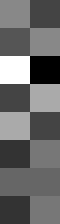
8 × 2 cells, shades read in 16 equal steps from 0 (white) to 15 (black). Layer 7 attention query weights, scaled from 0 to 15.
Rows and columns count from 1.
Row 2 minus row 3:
10 -8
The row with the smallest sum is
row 3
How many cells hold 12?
2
